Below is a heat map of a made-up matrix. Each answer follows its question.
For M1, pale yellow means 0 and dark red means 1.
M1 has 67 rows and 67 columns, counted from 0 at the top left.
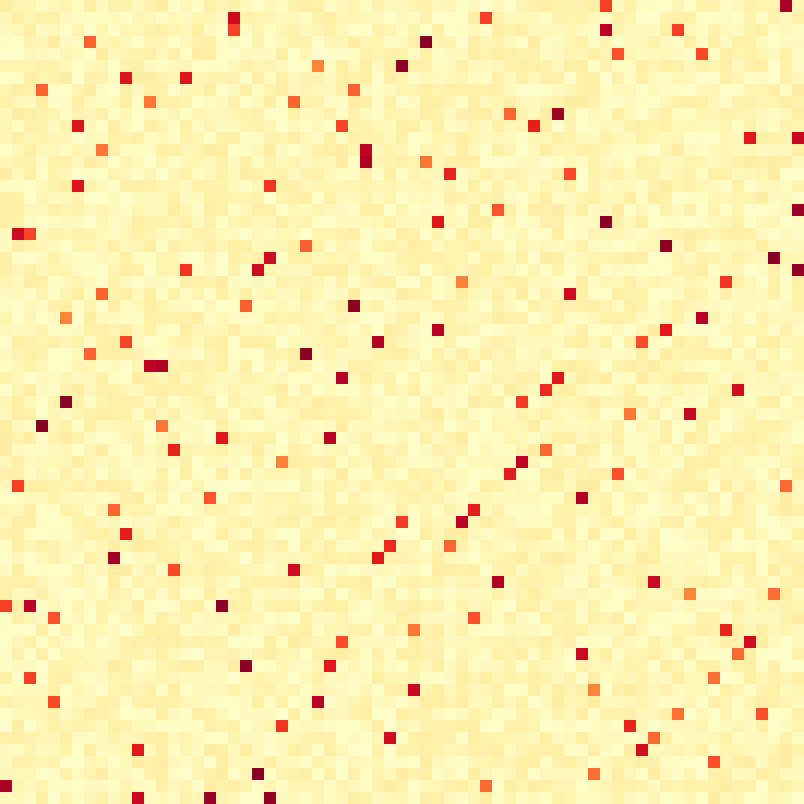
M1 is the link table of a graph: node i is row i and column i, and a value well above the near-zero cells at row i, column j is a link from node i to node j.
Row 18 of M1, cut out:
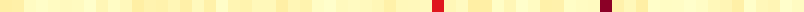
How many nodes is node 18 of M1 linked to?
2
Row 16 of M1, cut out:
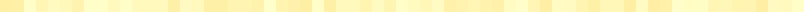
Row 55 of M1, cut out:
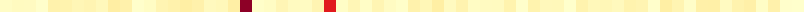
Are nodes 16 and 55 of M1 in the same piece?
no
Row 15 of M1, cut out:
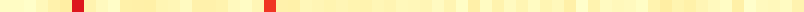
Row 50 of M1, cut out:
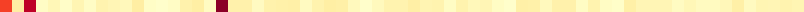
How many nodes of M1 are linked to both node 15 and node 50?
0
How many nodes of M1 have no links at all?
1
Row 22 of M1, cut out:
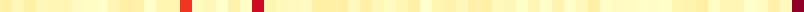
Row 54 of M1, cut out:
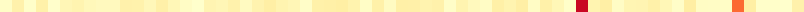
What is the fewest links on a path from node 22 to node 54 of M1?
5
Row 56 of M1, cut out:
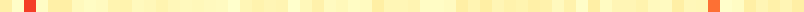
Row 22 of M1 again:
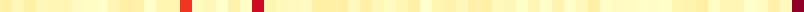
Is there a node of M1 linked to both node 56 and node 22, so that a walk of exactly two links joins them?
no
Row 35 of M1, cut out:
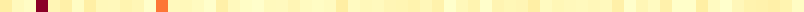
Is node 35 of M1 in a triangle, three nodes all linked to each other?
no
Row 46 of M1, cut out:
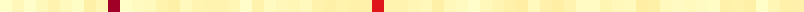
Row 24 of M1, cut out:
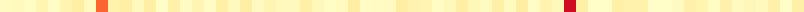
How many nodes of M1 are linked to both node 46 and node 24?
0
